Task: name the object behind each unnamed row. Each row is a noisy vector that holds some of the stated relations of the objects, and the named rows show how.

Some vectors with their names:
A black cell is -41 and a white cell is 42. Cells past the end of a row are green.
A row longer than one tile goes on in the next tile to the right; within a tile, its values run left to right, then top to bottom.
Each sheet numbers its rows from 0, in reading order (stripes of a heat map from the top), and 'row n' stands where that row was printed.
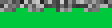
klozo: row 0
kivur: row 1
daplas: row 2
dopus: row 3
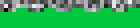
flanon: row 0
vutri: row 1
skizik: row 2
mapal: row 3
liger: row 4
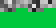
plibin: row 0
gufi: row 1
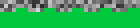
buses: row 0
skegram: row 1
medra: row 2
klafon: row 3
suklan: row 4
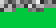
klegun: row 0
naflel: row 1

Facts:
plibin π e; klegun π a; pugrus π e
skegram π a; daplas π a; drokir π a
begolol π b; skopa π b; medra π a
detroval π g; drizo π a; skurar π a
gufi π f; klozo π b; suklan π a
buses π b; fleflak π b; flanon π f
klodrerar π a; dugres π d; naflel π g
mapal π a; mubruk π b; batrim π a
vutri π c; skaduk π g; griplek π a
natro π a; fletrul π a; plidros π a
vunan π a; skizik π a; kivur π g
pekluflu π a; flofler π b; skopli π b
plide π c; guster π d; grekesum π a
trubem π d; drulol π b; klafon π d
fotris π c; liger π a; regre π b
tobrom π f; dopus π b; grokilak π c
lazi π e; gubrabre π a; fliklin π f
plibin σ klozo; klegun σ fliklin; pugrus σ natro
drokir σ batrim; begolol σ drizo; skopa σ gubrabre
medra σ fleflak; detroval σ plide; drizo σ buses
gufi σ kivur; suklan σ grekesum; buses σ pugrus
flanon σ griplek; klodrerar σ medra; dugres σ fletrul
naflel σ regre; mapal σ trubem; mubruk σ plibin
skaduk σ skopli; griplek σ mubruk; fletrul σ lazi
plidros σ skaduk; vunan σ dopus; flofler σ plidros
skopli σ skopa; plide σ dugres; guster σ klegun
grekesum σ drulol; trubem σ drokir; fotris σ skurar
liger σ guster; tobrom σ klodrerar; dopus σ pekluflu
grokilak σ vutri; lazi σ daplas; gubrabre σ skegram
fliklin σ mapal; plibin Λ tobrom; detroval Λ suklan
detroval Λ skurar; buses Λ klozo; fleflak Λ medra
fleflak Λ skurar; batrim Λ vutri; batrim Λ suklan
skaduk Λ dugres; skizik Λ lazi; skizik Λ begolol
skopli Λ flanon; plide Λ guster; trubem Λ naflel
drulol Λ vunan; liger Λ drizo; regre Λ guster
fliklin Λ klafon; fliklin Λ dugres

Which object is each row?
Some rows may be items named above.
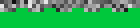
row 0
skaduk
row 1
liger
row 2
griplek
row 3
klafon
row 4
begolol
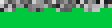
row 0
klegun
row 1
lazi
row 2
klozo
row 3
trubem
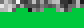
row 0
guster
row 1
fletrul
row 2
plidros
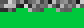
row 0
plide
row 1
klozo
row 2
klozo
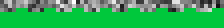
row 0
plibin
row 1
drizo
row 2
fliklin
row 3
pugrus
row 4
flofler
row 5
klafon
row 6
dugres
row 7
batrim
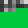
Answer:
daplas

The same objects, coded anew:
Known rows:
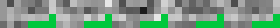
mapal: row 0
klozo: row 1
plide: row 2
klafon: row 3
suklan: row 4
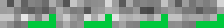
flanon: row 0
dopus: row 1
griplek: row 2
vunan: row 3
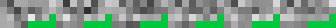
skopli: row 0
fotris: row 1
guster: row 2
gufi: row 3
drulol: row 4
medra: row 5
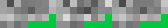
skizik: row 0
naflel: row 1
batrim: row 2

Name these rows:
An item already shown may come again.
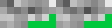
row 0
klozo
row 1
klozo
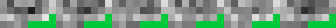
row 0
plide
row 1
fletrul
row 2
klegun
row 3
natro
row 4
begolol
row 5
dugres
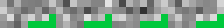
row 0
pugrus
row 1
flofler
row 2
vutri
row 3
begolol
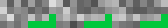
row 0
drizo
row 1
trubem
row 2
klafon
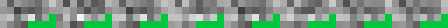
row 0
skaduk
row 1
fliklin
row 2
skaduk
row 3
plibin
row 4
skaduk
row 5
kivur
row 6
plidros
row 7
plidros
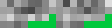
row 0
detroval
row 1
drokir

